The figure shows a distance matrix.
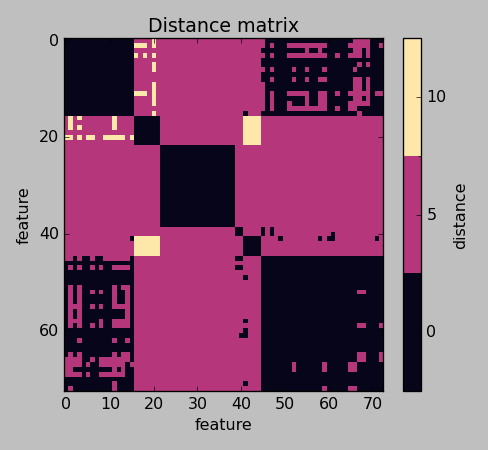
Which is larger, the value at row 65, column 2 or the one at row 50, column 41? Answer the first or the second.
the second
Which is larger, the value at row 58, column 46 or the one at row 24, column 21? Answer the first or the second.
the second
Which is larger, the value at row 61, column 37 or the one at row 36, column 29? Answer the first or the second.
the first
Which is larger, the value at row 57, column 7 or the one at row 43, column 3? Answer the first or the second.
the second
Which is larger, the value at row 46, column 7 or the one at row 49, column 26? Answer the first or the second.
the second
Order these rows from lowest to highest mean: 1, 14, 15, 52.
15, 52, 14, 1
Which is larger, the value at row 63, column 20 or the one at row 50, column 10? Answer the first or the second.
the first
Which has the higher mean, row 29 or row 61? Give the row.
29
